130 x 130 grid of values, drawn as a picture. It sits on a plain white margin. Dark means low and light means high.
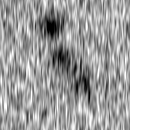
Streaks run downward. The halves do not mirror each other. No overall slope runs across the table. On average the colour sits 60% of the way up the scale. There are three dips.
